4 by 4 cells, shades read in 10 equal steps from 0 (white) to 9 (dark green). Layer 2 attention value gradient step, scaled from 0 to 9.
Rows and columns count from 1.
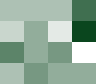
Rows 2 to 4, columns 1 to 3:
2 4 1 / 6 4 5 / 3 5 4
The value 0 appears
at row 3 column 4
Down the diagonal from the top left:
3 4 5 4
